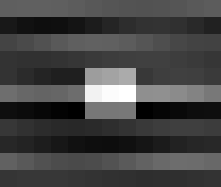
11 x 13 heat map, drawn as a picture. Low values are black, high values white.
Roughest part: centre. Odd patch: higher, in the centre. Ninth with the highest average: centre.
